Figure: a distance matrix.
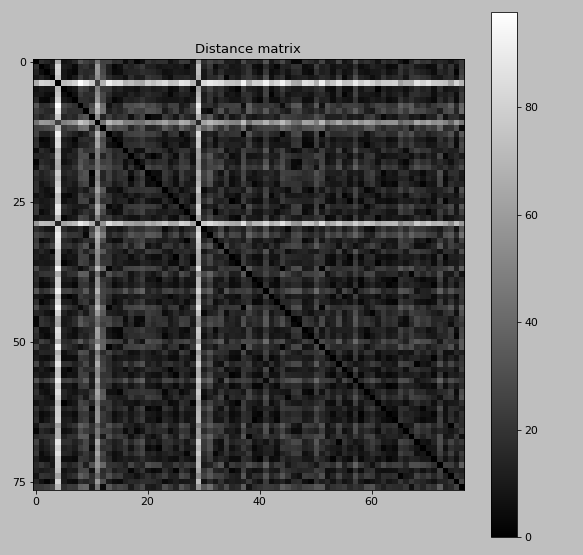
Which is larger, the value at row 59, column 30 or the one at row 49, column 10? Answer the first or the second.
the second
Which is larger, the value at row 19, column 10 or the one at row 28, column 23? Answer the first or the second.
the first
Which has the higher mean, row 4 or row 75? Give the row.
4
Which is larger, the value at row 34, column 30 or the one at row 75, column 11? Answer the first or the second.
the second
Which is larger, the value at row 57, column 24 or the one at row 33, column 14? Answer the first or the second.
the first
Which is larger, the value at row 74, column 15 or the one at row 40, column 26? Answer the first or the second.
the first
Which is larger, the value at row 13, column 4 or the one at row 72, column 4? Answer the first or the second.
the first
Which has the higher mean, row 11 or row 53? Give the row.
11
